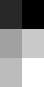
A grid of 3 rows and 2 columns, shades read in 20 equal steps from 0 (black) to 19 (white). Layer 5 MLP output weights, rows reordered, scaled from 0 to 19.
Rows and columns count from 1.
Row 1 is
3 0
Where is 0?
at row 1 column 2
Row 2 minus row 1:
9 15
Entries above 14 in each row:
0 1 1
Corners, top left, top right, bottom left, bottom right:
3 0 14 19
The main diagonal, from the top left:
3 15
